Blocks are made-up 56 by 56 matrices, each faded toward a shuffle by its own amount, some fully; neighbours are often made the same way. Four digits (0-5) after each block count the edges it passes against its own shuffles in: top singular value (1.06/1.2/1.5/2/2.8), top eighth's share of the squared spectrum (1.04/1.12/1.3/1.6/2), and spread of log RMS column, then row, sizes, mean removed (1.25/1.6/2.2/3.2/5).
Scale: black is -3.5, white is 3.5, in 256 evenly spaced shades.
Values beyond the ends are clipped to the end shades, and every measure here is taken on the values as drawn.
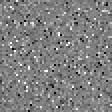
1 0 0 0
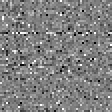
3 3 1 2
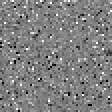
0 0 0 0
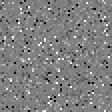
0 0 0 0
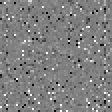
2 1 1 0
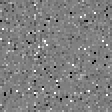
2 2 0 0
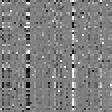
5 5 3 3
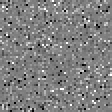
0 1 0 0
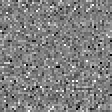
1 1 0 1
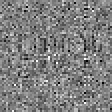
4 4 2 2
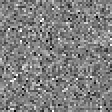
3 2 0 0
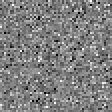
2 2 0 0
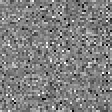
3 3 1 1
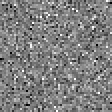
2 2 0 0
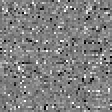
1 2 1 2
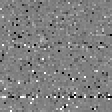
3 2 0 1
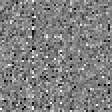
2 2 2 0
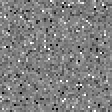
0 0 0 0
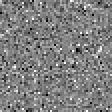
2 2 1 1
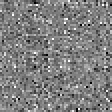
3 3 1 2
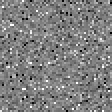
1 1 0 0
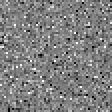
0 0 0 0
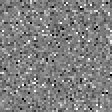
0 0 0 0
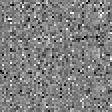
3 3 2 1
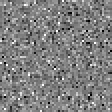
3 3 1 1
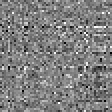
4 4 2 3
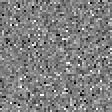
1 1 0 0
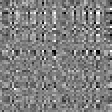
5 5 3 3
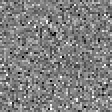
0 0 0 0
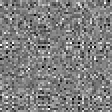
4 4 2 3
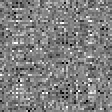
4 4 2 2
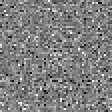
3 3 1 1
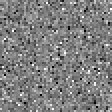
0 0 0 0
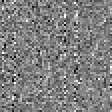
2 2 3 0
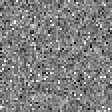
0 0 1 0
